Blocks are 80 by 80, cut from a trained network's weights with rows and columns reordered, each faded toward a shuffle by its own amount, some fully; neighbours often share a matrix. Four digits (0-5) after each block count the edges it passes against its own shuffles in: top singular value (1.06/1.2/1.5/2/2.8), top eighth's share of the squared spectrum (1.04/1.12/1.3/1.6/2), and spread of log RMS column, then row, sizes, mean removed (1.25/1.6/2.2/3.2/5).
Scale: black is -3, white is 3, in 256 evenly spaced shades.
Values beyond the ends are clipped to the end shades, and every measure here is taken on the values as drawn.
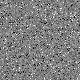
0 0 0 0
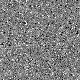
2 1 0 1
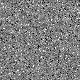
0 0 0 0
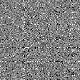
3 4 2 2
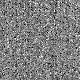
3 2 0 0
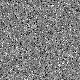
0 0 0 0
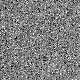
0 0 0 0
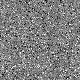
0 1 0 0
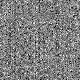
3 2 0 0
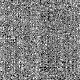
3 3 1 2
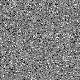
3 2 0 1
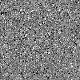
3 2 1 1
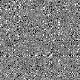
3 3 2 2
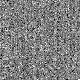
3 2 0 1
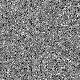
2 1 0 0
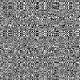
5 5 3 4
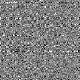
4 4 1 3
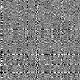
4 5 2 3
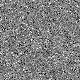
2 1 0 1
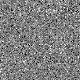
3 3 1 2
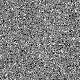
2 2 0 1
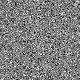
2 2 0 1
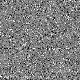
2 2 0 2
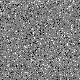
2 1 0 1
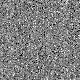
2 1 0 0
